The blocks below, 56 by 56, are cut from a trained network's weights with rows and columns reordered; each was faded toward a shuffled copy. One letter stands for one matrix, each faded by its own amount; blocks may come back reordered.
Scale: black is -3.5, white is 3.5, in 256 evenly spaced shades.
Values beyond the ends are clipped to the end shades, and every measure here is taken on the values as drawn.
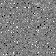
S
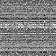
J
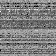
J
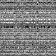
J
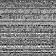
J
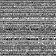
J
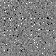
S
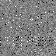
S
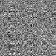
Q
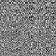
Q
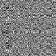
Q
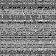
J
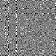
Q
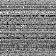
J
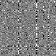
Q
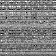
J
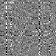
Q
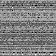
J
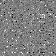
S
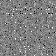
S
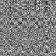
Q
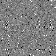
S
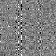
Q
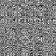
Q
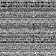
J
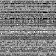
J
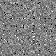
S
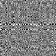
Q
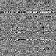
Q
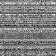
J
